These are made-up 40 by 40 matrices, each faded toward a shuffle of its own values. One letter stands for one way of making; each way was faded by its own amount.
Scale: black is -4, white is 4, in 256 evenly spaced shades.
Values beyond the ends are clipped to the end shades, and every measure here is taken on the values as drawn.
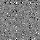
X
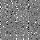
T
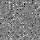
X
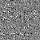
X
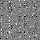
T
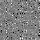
T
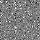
X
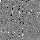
T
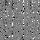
T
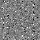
X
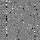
T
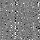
T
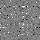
T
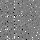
T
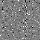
T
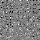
X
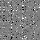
T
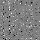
T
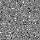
X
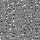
T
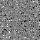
X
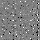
T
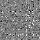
X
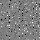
T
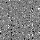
X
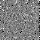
X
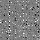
T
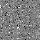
X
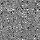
X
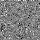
X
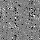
T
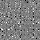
T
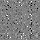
T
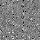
X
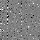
T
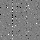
T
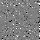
T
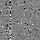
T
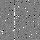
T
